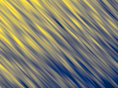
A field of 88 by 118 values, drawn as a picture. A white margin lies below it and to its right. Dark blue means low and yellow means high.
Ninth with the highest average: top left. Odd rows or columns: none. Slope: up to the top left. Ninth with the lowest average: bottom right.
